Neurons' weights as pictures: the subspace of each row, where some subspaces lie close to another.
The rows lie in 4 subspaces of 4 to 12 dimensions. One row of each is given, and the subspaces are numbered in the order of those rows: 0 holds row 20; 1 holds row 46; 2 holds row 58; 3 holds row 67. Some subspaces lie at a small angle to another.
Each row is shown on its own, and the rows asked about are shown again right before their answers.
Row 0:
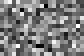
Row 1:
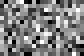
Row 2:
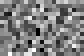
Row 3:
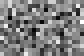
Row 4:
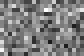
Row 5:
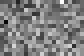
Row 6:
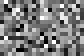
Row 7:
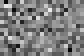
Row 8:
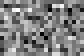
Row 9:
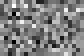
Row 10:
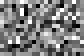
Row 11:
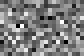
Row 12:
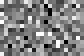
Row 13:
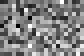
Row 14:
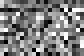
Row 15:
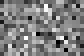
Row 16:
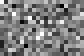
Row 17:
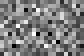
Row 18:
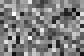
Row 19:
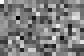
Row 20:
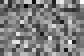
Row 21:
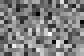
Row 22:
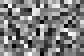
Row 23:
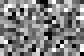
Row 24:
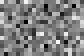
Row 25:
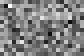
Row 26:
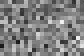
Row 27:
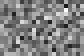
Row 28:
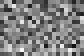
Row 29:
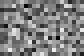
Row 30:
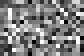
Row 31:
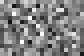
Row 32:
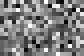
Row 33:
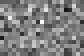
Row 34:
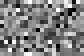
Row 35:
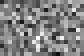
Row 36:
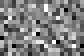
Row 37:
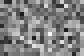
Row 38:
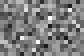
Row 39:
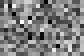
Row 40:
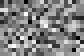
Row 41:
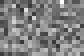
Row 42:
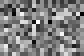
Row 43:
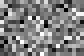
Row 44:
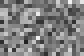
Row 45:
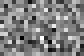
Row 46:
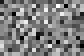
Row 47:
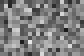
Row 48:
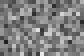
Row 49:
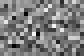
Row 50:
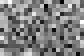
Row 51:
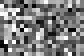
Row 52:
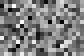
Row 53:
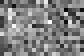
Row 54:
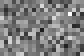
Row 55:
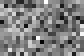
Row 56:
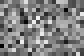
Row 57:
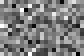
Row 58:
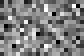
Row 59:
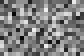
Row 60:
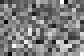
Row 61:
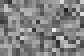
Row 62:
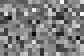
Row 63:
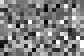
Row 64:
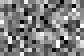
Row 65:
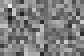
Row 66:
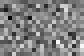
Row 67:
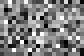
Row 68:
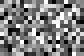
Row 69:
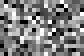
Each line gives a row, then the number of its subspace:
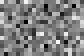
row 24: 3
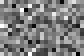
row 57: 3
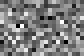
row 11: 0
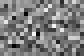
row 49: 3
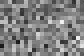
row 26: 3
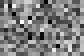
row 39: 0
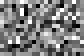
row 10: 3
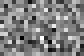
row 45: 0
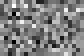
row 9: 0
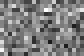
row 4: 0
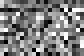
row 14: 0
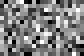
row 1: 0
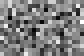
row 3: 2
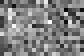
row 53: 0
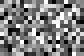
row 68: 3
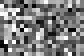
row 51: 0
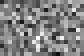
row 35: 0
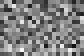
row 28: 3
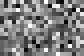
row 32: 0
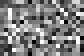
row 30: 0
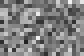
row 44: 0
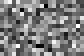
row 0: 0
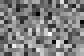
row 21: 2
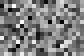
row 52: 0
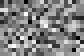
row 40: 3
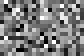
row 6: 0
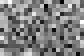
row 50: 2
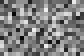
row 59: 1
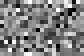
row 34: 0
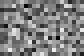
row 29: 3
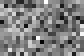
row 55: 0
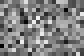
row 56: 3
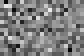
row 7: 0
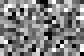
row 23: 0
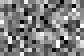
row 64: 3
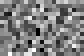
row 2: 0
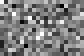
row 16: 1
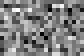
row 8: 0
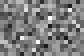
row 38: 0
